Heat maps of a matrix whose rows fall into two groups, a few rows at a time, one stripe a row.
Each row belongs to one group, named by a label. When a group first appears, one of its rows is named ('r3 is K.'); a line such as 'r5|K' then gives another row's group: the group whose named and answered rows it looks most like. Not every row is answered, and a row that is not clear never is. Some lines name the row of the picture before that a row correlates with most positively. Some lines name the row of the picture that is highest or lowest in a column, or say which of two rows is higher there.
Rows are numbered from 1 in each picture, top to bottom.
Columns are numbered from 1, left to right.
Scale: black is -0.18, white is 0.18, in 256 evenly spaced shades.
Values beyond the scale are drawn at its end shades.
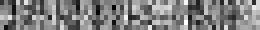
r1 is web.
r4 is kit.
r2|web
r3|web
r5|web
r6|web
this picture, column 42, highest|2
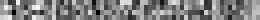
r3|web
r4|kit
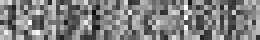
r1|kit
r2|web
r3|kit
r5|web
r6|web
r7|kit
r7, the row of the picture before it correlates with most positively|2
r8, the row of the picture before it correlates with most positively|4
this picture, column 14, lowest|5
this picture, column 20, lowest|2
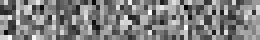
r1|kit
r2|web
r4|kit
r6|web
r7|web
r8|kit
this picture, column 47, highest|6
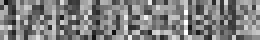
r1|web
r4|kit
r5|web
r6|kit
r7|web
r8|kit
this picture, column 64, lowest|2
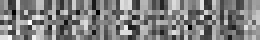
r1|kit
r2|kit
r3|web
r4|kit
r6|kit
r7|kit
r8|kit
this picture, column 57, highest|5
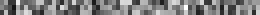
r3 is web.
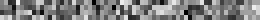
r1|kit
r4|kit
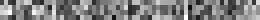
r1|web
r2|kit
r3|kit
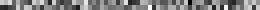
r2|web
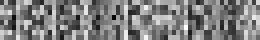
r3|kit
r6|web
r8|kit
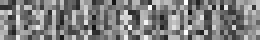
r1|web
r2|web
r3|kit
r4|kit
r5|kit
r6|kit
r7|web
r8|kit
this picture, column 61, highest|1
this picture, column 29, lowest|1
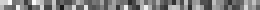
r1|kit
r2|kit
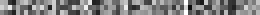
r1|web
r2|kit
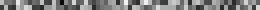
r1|kit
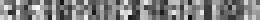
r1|kit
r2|kit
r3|kit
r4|kit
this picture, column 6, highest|1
